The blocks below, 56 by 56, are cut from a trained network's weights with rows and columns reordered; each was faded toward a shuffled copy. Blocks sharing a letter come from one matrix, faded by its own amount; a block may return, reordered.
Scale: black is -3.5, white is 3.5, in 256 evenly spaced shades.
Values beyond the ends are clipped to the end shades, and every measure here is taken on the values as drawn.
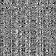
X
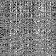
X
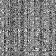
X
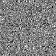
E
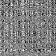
X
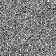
E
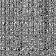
X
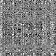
X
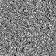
E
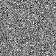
E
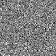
E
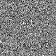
E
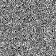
E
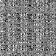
X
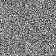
E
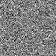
E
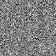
E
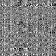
X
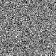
E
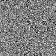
E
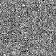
E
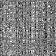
X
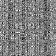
X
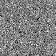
E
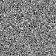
E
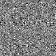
E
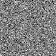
E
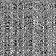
X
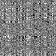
X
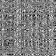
X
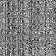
X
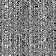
X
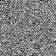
E
